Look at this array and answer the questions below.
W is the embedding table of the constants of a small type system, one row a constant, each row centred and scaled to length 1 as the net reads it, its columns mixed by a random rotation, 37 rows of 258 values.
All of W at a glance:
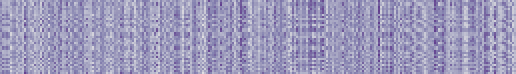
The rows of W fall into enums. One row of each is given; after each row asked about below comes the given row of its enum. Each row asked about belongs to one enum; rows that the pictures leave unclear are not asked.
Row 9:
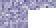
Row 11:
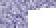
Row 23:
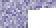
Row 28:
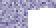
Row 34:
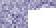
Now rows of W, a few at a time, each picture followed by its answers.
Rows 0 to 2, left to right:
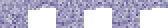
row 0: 34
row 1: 28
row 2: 28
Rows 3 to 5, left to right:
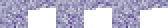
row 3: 11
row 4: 34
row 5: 11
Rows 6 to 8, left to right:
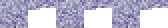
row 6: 11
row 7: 23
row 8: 11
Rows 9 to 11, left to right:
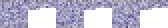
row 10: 28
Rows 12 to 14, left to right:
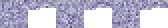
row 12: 9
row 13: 34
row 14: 28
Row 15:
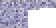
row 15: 28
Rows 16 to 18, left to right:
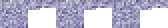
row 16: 23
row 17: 23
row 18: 9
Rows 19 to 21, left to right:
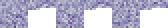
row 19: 11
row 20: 34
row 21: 28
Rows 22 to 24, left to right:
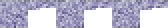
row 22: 11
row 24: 23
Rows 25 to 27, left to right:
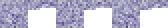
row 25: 34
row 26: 28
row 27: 11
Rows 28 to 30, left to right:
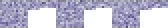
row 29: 9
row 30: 11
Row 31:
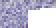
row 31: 23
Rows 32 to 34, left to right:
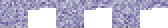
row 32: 28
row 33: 23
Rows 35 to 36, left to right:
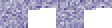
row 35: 23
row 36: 9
